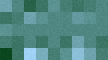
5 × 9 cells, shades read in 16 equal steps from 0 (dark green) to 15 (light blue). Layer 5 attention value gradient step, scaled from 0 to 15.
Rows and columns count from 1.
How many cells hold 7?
16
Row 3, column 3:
7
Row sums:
57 67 64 57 74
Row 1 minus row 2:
5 1 -7 -3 1 -1 -4 -2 0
